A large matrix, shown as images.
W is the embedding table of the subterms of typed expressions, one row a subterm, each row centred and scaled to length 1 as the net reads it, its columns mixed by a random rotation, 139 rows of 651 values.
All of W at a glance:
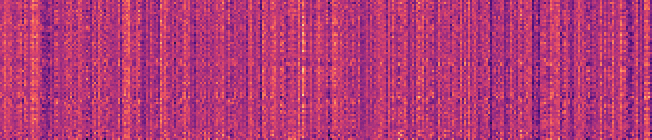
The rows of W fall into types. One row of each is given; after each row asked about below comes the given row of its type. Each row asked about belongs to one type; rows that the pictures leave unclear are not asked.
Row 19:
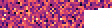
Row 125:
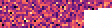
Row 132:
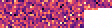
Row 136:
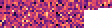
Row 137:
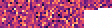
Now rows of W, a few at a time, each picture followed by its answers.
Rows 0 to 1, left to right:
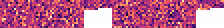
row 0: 137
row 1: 132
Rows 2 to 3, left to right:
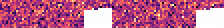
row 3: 136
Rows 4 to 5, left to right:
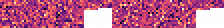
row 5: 137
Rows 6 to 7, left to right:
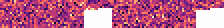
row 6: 132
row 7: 125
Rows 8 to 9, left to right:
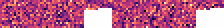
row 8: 132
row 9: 137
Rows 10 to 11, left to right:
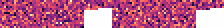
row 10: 132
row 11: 19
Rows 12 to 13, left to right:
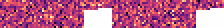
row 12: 136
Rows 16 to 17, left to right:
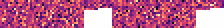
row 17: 137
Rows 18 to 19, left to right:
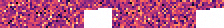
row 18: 137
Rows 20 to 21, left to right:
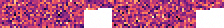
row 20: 132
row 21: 125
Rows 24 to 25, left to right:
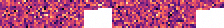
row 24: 137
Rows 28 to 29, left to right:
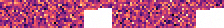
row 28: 132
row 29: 137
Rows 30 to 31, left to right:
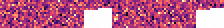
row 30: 137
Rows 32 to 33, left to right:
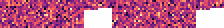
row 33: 136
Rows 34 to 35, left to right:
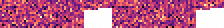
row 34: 125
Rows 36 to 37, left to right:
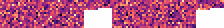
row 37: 132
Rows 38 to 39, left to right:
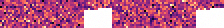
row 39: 132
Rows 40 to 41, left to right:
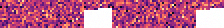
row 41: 136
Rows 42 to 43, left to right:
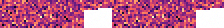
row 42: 125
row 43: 125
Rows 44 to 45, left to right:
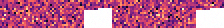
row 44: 19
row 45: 137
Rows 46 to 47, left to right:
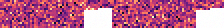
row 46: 132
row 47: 125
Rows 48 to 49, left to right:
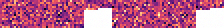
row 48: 132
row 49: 136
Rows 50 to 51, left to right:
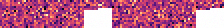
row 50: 137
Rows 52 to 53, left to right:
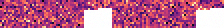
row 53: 132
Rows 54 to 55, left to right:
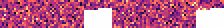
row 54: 19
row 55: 132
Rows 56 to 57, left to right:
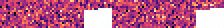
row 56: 19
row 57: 136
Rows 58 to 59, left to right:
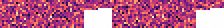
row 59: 125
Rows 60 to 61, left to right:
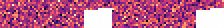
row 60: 137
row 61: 125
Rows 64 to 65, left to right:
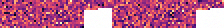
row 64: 132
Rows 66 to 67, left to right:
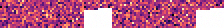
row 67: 137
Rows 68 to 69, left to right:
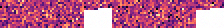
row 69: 137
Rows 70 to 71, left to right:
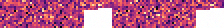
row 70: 136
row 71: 137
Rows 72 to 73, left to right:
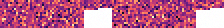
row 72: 137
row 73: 125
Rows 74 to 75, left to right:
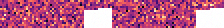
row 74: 19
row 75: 136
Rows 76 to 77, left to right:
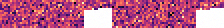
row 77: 136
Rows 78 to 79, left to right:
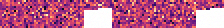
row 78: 137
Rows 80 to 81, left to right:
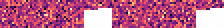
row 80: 137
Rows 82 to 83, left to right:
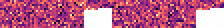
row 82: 132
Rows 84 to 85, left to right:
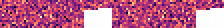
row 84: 125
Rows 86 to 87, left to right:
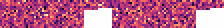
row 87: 19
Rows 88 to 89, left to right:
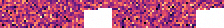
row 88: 125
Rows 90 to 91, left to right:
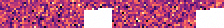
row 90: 137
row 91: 125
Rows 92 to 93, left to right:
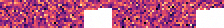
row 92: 132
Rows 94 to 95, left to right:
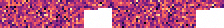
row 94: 137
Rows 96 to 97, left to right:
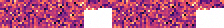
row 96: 132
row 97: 132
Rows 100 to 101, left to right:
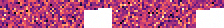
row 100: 19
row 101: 137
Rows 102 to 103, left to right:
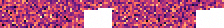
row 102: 125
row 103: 125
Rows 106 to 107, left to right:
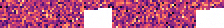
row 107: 136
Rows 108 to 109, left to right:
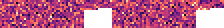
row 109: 132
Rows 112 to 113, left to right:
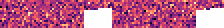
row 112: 19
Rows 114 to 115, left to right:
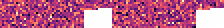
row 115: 132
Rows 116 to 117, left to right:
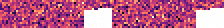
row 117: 125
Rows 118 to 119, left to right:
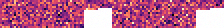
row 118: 132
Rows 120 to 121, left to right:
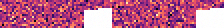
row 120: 125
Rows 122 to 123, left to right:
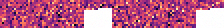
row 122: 137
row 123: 125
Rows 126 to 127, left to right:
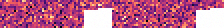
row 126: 136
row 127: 125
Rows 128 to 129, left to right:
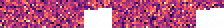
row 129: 137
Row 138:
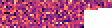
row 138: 132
